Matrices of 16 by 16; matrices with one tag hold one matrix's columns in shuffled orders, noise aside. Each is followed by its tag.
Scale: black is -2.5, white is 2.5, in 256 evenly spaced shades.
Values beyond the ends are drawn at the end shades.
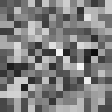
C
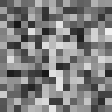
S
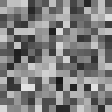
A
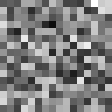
C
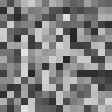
S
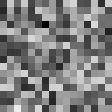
A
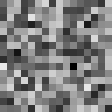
A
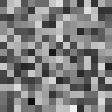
C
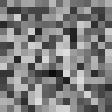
S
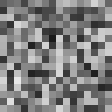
S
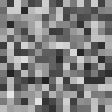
C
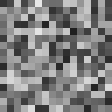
A
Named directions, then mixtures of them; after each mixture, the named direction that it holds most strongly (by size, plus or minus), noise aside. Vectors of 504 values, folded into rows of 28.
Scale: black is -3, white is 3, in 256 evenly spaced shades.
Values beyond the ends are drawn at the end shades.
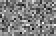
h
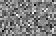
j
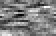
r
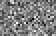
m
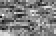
r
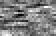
r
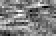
r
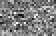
m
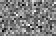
j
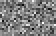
h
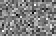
j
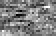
r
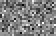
h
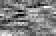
r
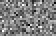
j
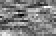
r
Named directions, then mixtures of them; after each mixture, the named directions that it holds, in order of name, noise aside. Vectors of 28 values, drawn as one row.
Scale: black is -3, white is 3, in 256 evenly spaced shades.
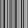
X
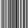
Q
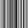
Q, X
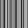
X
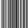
Q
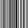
Q, X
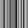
Q, X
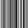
Q, X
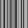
X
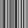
Q, X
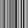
Q, X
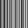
Q, X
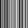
Q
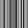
Q, X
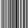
Q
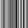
Q, X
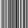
Q
